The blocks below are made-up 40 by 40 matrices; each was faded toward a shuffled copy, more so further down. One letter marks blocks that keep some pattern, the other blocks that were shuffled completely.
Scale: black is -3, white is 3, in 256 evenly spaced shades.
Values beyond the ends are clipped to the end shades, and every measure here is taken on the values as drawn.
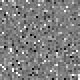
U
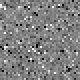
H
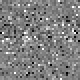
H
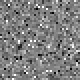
U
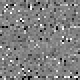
H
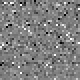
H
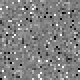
U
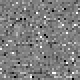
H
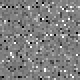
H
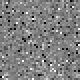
U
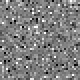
U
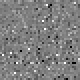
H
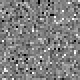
U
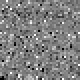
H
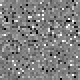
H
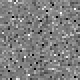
U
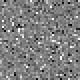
U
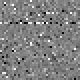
H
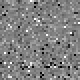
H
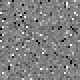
U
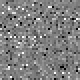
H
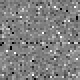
H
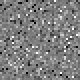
U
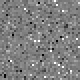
U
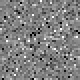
U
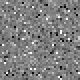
U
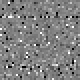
H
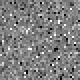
U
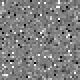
U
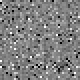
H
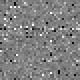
H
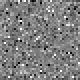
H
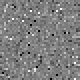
U
